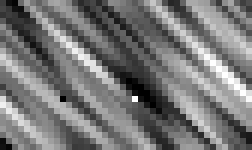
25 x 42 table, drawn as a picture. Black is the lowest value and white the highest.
The ninth with the highest average is the middle right. Two lone cells stand out: one far higher and one far lower than their neighbours. The grain runs diagonally down to the right. There is no overall slope. The values follow a bell shape.
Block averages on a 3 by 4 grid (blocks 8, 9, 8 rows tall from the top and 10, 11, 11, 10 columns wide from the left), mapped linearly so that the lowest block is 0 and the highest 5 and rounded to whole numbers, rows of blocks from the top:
0 0 1 3 / 2 2 0 5 / 3 2 0 2
